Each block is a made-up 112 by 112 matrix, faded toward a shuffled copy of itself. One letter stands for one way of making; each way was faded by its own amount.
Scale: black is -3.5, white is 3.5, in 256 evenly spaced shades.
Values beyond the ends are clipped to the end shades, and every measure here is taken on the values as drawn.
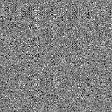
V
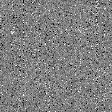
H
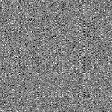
V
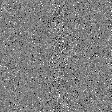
H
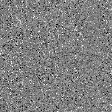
H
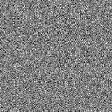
V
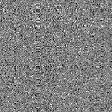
V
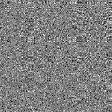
V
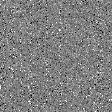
H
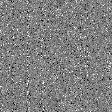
H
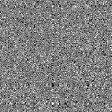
V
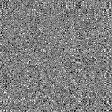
V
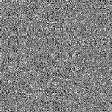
V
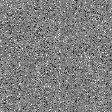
H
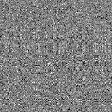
V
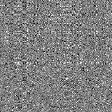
V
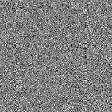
V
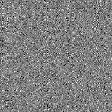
V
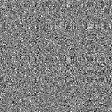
V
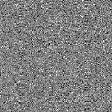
V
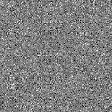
V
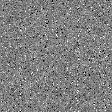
H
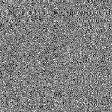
V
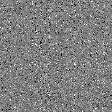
H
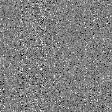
H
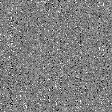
H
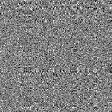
V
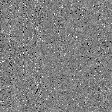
H
